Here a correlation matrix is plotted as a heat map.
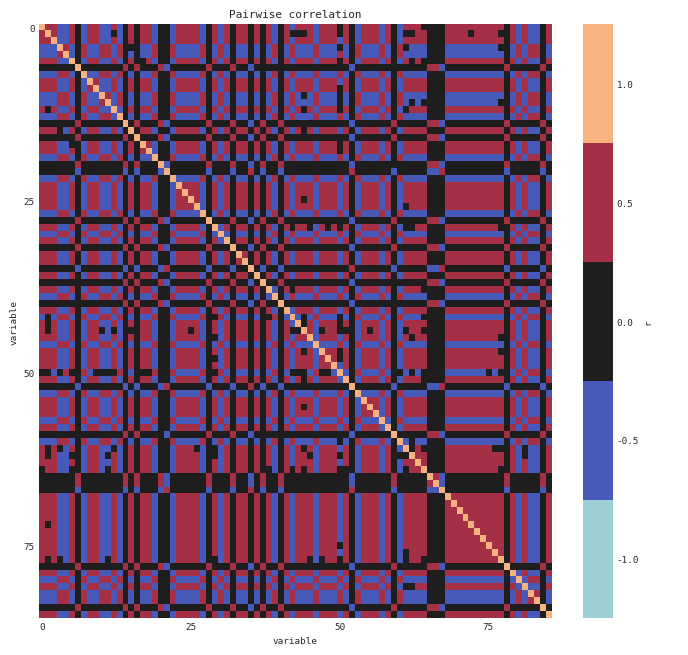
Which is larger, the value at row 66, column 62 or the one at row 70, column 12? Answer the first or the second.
the second
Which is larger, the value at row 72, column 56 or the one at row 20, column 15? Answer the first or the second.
the first
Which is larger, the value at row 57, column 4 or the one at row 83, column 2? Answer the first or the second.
the first
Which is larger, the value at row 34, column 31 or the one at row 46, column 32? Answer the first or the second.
the first
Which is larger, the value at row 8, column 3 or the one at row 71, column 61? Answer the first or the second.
the second
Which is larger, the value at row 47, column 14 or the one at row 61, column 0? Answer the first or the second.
the second
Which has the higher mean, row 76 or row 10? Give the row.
76
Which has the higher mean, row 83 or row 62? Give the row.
62
